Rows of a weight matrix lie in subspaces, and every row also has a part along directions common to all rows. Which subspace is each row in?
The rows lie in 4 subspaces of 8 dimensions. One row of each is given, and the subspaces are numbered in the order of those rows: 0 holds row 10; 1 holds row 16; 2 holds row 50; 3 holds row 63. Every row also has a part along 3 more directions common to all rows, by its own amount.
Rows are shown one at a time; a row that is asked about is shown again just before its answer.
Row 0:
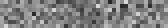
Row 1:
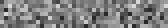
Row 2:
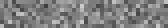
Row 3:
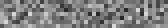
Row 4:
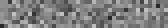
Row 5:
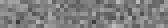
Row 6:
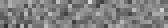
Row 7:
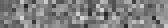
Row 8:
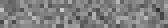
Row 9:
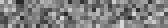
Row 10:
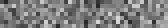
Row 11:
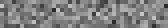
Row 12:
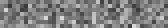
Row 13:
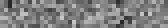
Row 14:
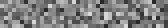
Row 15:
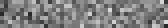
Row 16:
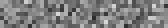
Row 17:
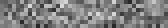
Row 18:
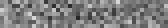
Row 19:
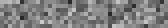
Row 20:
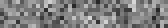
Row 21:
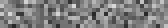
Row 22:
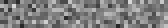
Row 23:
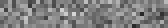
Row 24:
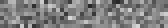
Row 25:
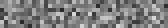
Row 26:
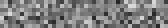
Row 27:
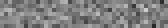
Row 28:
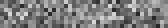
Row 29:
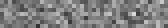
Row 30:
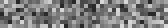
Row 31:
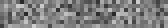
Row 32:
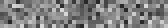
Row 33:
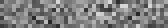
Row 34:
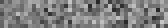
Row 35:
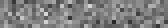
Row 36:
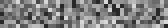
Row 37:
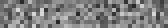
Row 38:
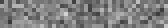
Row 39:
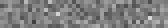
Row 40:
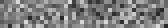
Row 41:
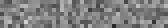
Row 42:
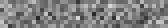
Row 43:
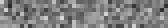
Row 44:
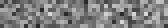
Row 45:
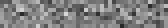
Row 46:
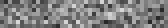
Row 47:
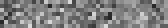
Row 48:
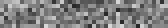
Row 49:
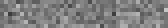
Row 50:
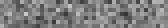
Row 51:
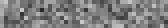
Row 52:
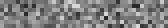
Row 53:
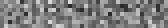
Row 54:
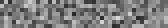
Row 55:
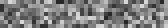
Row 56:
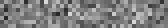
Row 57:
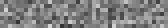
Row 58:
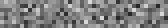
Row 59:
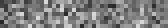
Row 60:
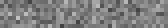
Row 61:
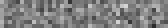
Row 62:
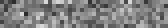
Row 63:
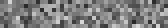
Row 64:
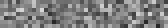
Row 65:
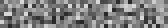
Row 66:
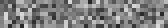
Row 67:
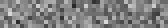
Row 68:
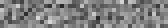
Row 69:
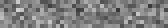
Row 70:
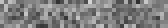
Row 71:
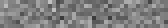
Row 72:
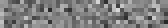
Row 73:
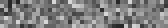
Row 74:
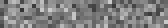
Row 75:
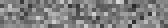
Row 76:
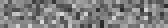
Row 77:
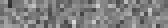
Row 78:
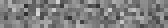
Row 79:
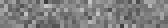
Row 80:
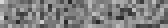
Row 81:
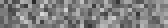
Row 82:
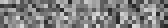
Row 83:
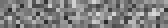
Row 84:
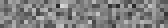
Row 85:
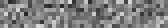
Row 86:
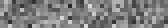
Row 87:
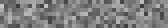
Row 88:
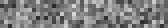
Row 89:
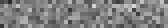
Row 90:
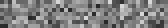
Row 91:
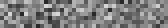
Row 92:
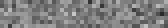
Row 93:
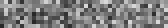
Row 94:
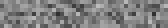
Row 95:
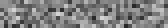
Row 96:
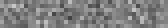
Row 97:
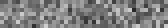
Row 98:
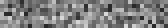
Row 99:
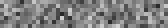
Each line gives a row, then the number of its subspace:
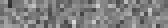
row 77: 0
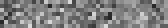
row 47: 1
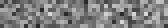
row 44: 2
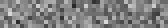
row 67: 3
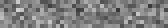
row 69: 2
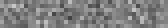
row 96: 0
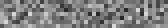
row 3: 2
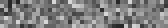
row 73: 0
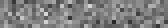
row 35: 3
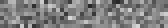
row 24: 3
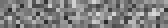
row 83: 3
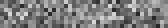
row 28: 3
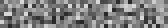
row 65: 0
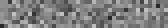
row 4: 2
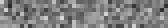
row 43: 0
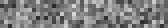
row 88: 0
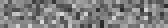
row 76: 2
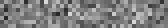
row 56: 1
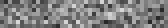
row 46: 0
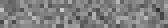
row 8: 1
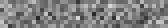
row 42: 1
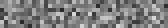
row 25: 1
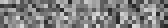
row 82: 0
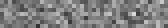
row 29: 2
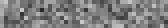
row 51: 3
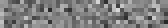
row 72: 3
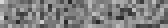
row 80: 3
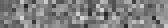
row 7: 1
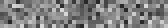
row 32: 2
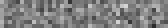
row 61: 3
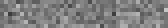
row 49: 2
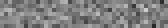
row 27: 3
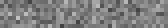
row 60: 0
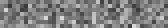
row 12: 0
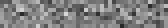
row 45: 2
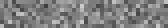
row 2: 2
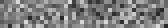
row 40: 3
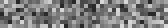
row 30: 2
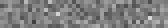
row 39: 1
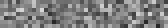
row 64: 2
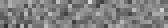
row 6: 0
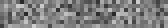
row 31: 2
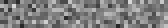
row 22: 0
